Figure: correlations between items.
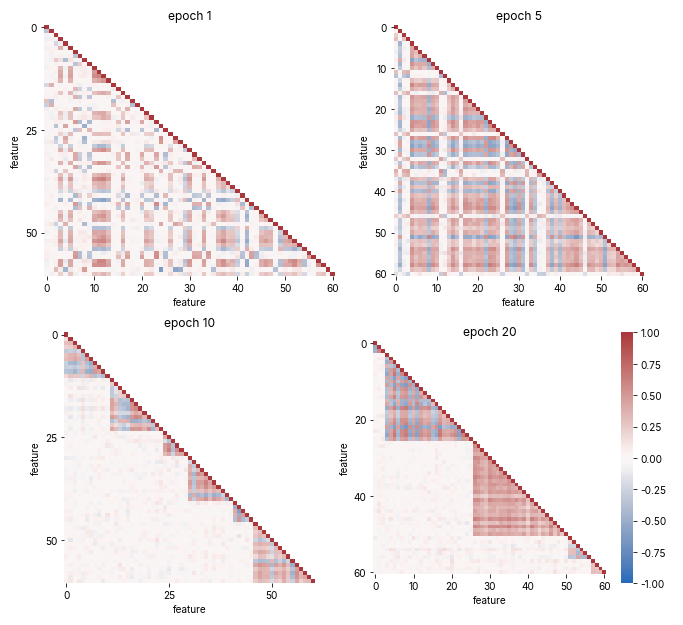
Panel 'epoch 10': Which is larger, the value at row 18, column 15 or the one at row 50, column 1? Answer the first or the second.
the second
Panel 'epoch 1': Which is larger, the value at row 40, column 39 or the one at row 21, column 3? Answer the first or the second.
the second
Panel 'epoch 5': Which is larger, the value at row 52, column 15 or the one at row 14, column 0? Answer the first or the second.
the first
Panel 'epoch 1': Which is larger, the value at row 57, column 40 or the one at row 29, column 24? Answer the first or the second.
the second
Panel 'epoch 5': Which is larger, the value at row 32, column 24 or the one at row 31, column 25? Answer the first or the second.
the first
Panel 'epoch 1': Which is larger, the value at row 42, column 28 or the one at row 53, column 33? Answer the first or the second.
the second
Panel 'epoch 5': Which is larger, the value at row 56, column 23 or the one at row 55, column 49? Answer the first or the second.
the first
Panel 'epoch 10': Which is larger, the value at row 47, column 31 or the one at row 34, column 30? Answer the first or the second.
the second
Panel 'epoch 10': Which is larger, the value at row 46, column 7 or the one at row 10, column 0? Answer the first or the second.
the second
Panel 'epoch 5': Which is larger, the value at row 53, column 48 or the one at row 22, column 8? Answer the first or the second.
the second
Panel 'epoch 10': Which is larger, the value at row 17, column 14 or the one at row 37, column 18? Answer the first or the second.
the second
